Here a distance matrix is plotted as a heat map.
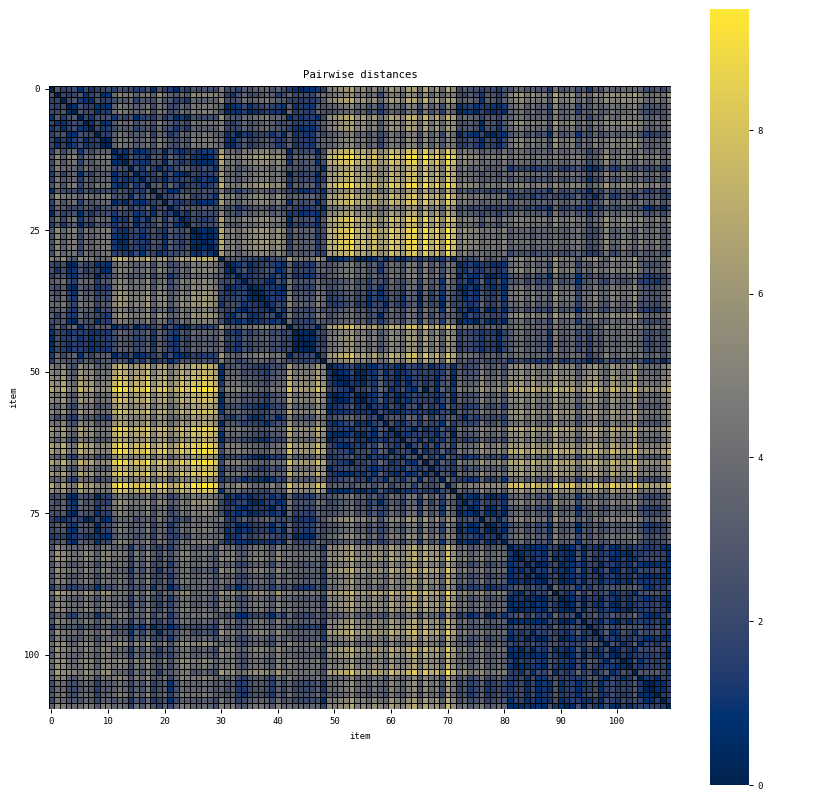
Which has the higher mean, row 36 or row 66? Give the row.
66
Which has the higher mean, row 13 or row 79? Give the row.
13
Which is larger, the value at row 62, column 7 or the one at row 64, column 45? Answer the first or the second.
the second
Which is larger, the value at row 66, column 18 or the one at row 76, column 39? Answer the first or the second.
the first
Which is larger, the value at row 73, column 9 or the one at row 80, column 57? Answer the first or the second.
the second
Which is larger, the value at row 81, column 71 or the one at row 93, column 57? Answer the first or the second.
the first
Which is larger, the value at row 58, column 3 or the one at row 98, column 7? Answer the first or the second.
the second
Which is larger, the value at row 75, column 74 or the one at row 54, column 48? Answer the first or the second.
the second
